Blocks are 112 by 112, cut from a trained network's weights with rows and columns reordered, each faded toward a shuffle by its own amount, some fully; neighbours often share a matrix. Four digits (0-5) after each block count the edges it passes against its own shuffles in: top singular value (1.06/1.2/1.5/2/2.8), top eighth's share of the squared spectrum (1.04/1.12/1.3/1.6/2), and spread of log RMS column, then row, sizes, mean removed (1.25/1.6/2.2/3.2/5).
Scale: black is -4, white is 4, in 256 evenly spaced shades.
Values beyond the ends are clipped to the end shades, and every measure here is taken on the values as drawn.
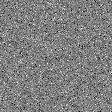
0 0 0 0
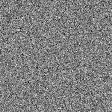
0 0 0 0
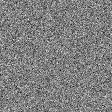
0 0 0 0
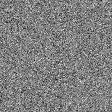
1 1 0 0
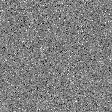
0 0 0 0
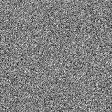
2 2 0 1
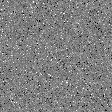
0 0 0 0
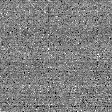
3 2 2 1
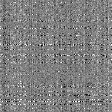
4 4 1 4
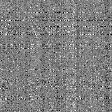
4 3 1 3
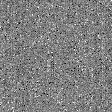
2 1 0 1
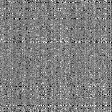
4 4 1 4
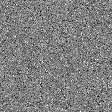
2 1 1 0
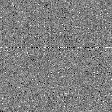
3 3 1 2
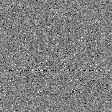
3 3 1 1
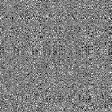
4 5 3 3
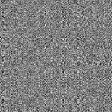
4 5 3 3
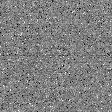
1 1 0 0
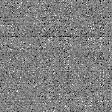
3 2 2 1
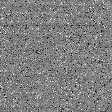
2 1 1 0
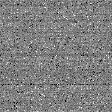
3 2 2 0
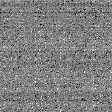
3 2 2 1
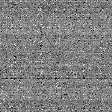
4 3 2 1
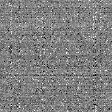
3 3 3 1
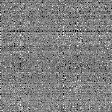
4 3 3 1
